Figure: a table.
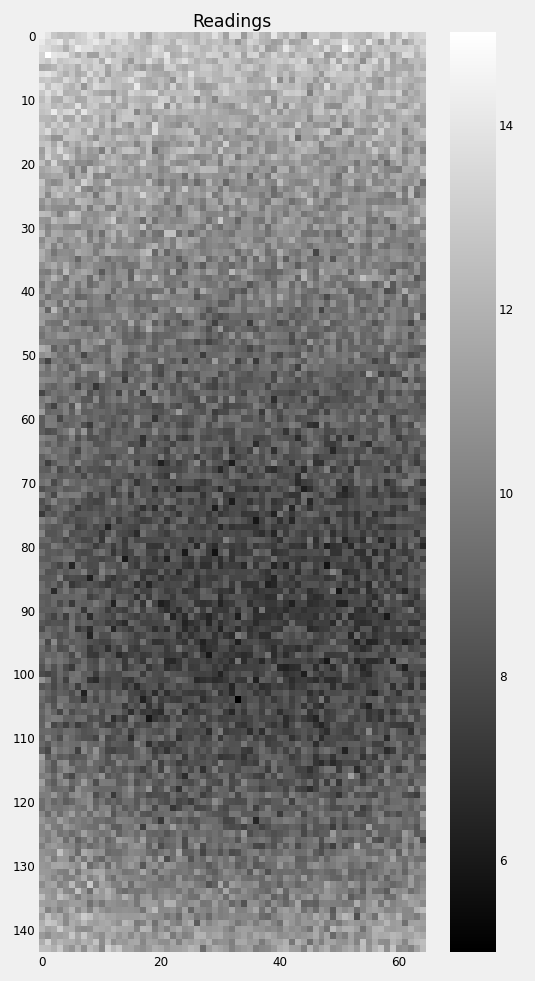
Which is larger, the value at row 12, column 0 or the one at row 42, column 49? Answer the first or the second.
the first
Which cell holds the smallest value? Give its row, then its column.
104, 33
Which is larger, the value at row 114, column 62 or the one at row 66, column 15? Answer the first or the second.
the first
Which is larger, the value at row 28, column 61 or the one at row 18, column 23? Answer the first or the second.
the second
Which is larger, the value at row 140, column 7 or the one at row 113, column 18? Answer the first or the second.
the first
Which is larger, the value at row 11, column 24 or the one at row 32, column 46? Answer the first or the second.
the first
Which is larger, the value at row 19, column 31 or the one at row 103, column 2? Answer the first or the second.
the first
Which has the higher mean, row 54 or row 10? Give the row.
10
